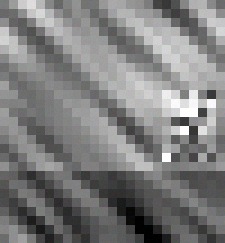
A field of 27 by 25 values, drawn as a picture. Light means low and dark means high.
A horizontal seam about 70% of the way down splits the table, and the bottom part is higher. An odd patch, rougher than its surroundings, sits in the middle right. Streaks slant down to the right. The bottom middle is the ninth with the highest average.
